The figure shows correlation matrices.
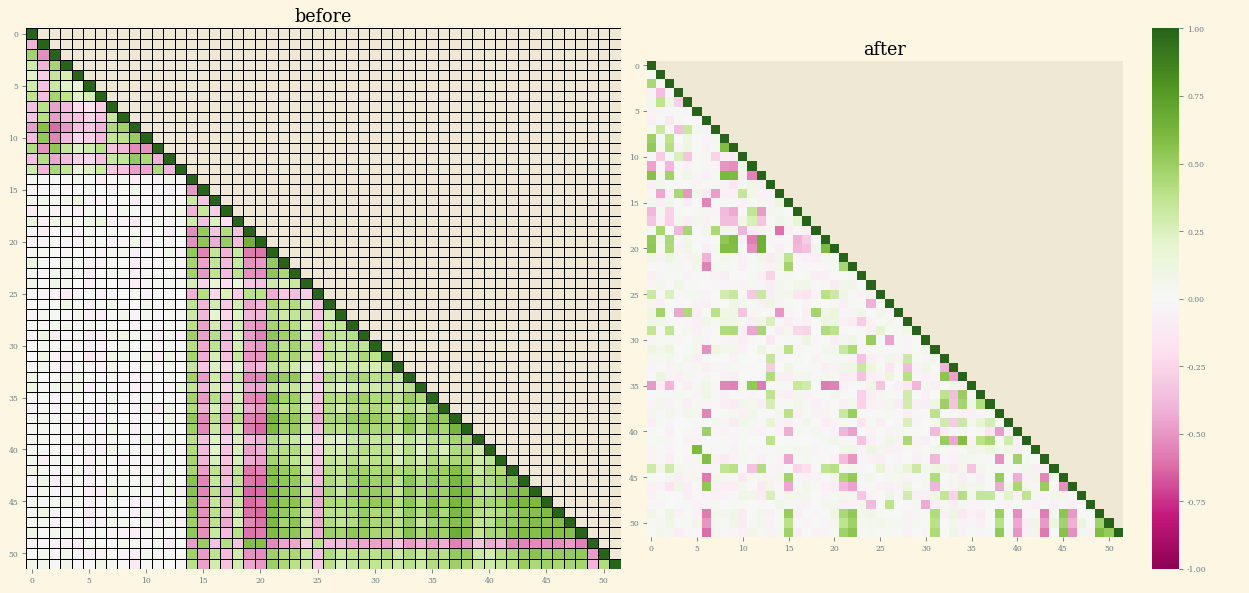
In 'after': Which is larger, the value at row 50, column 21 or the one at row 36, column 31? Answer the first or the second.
the first
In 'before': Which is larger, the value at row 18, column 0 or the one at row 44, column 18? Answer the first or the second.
the second
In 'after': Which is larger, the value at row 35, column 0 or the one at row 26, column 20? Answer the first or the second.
the second
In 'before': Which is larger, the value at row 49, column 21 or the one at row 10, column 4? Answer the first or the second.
the second
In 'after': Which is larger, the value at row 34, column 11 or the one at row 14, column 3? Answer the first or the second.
the second
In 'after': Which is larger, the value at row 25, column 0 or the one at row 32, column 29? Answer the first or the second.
the first
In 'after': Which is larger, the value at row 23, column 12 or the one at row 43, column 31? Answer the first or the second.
the first
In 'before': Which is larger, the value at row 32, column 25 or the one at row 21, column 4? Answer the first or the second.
the second
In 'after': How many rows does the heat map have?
52
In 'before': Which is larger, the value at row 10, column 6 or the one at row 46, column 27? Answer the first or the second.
the second
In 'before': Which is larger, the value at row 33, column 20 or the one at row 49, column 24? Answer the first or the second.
the second
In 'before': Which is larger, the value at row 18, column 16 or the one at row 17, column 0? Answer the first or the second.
the first
